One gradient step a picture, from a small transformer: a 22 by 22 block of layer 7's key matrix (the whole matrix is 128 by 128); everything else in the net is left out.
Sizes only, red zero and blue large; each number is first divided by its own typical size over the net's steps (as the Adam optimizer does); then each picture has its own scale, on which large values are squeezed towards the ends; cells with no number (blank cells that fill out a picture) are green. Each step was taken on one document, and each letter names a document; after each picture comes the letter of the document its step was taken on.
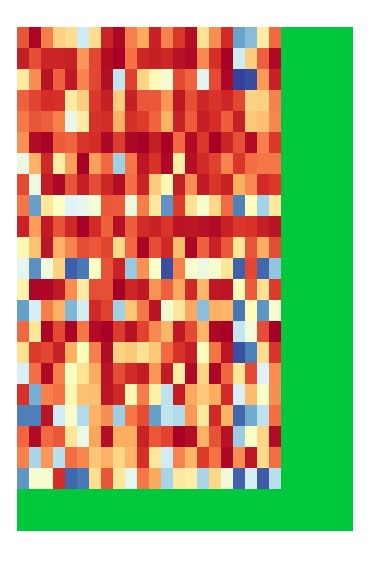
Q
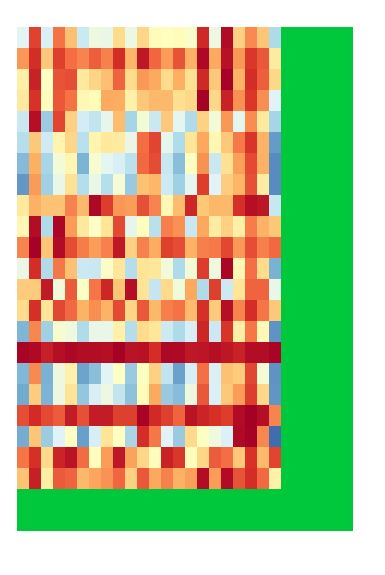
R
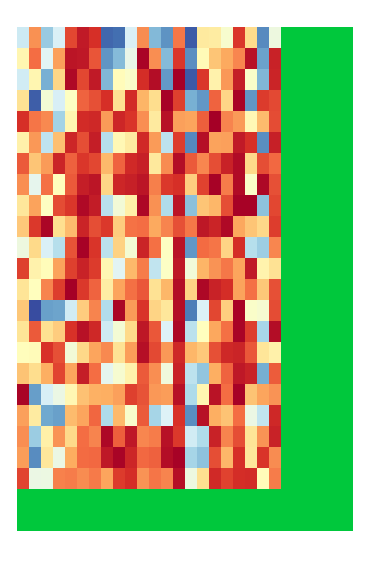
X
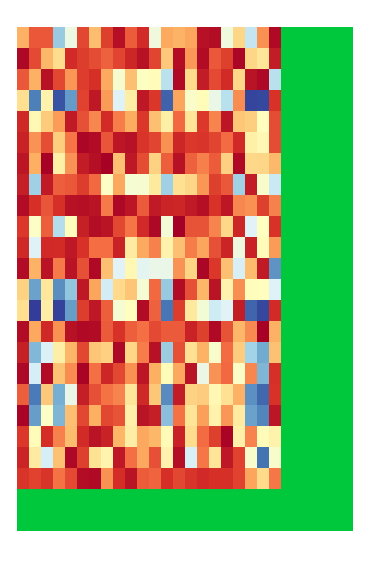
X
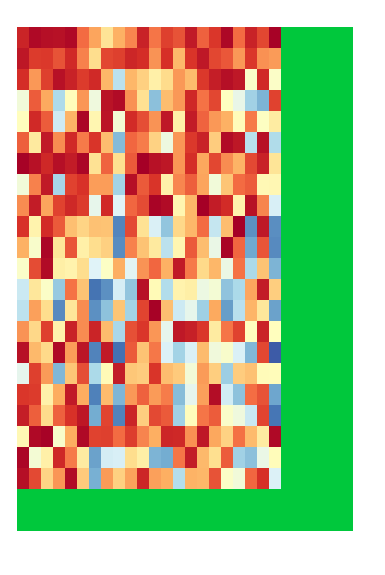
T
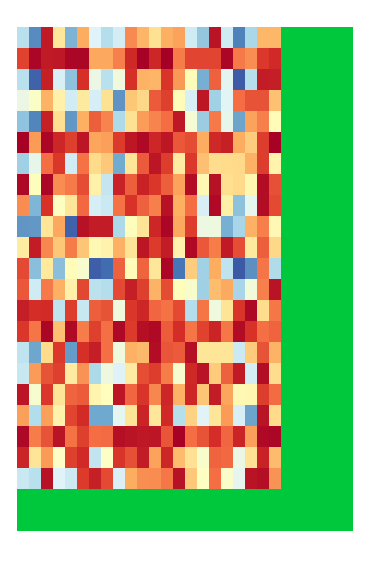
Q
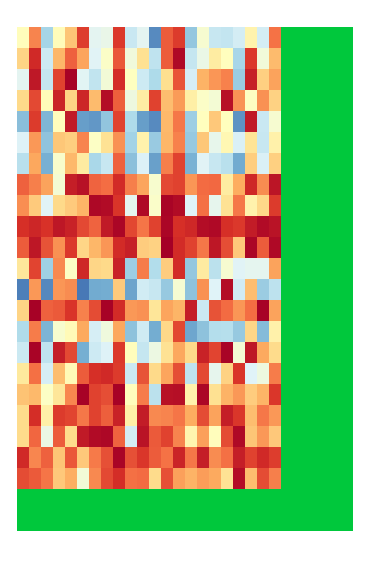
R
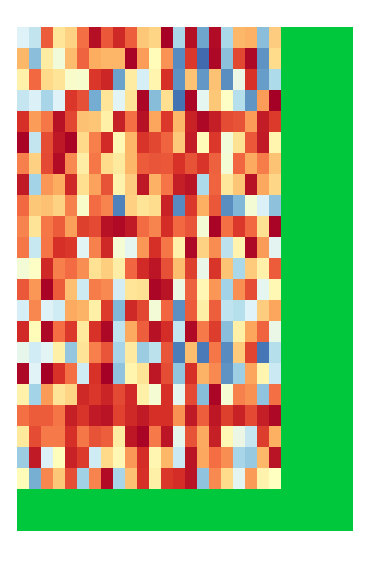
T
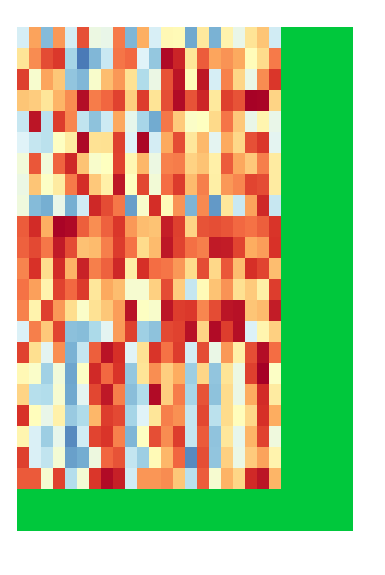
R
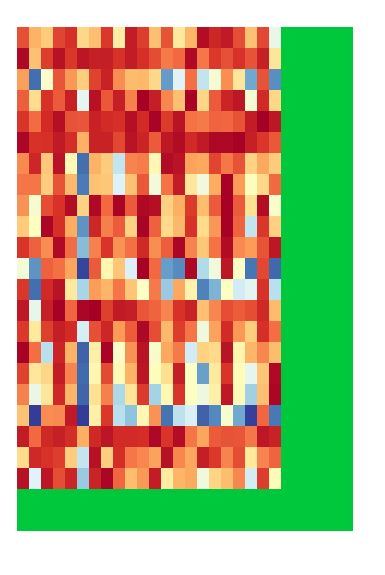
Q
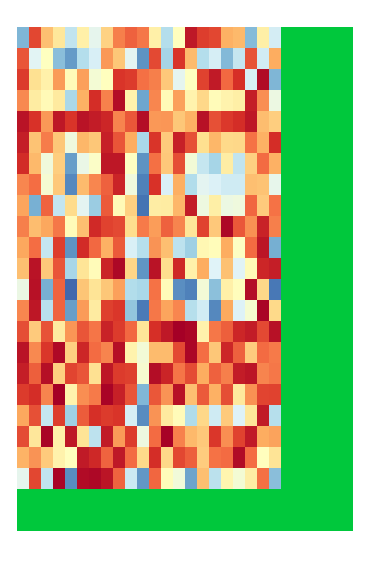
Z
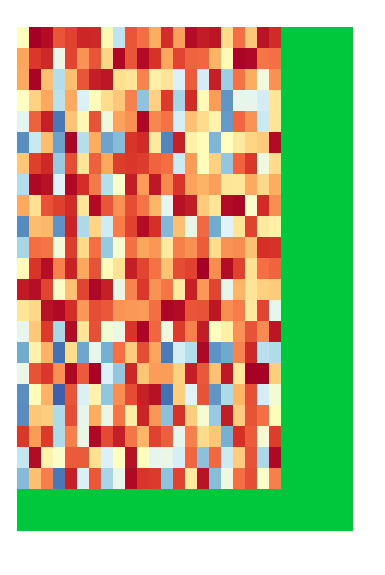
T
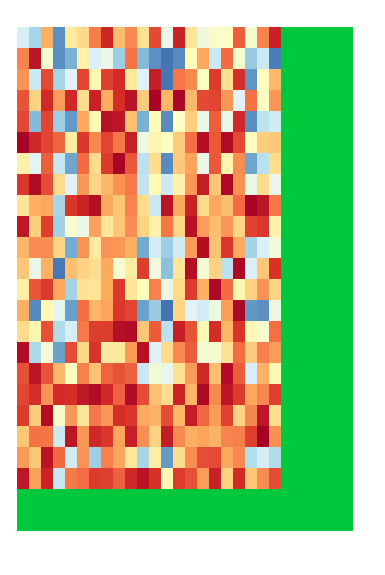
Z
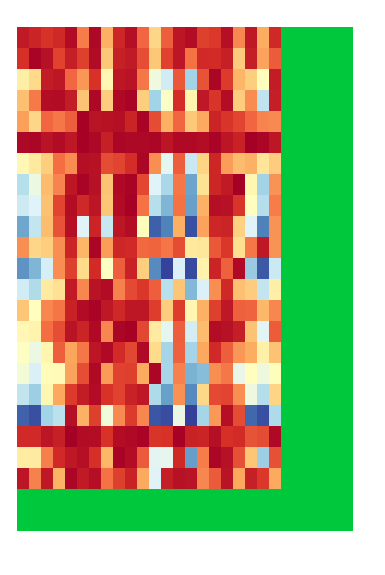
Q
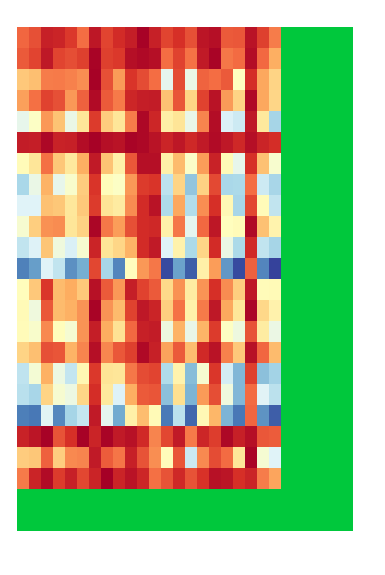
Q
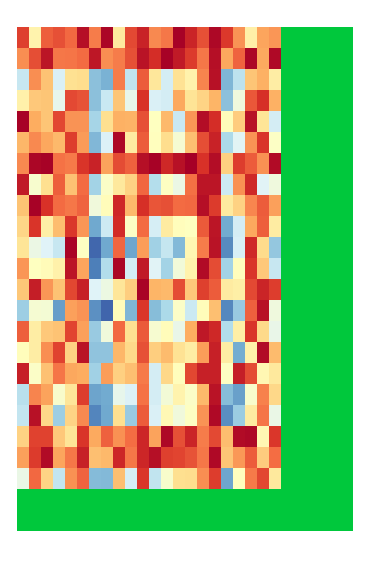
T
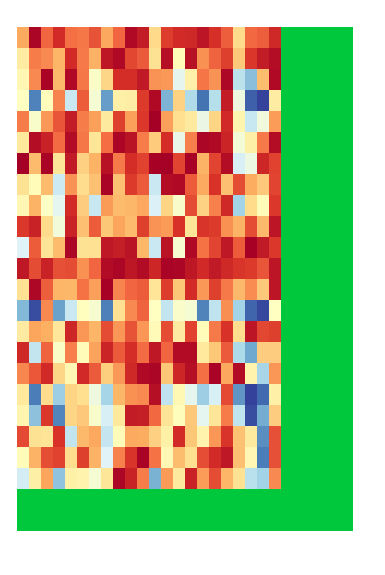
X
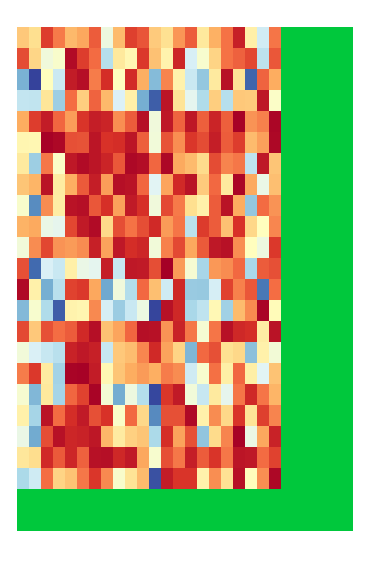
X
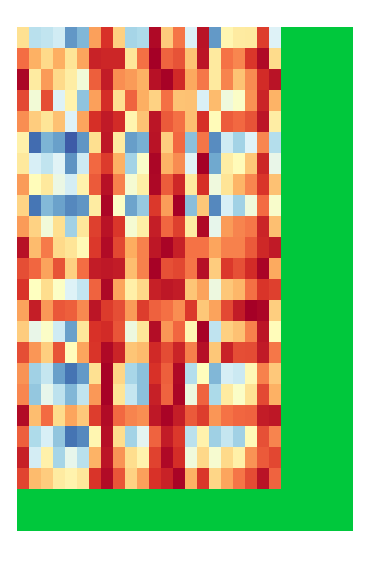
R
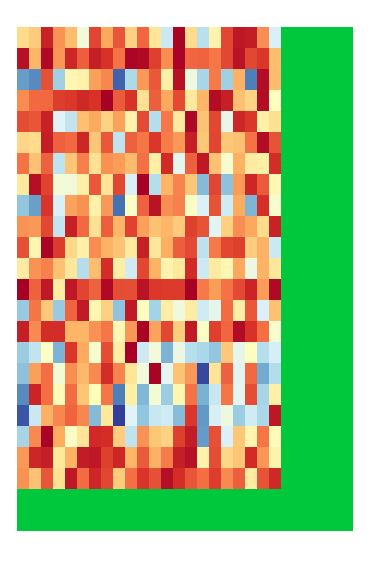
X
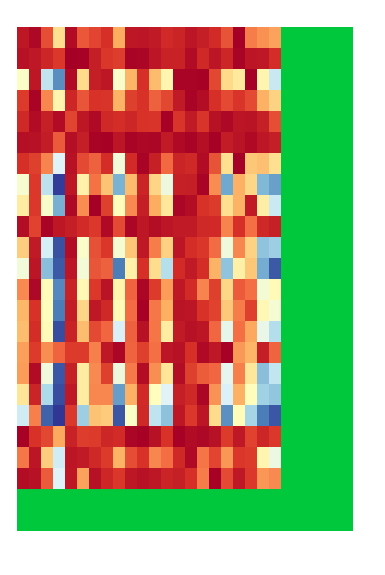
Q
